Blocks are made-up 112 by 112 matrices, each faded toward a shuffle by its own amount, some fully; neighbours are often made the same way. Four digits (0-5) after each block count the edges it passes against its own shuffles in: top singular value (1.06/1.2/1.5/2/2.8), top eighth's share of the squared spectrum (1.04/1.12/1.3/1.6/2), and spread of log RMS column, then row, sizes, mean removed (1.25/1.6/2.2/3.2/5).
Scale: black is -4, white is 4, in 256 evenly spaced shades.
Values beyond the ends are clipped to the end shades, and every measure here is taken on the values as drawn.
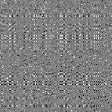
5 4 3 3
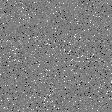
2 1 0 0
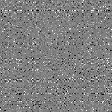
5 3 2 2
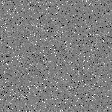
3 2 0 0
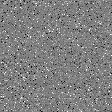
3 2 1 0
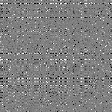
5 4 3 3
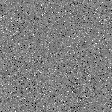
3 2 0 0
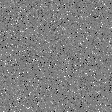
0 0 0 0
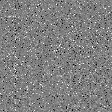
3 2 1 0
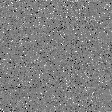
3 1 0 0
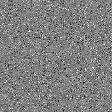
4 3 1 1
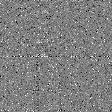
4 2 1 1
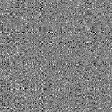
4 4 2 3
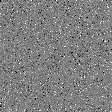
1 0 0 0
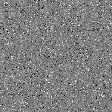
3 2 0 1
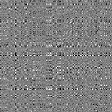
5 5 3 4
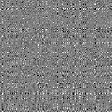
5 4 3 3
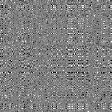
5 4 3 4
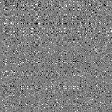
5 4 2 3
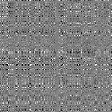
5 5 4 4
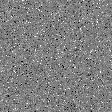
2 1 0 0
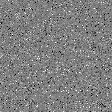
3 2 0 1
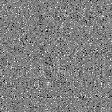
4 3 1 2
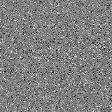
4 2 1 1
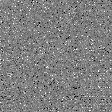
3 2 1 1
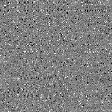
4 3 2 2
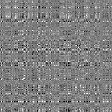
5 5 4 4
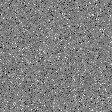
0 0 0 0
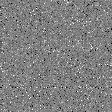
3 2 0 1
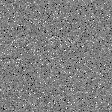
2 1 0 0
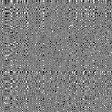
5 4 3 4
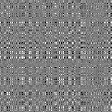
5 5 4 4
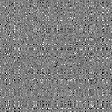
5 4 3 3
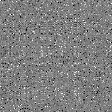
4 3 1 2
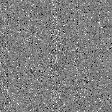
1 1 2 0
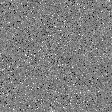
0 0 0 0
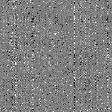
4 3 3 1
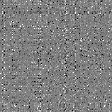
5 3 3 1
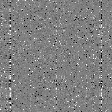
4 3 2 1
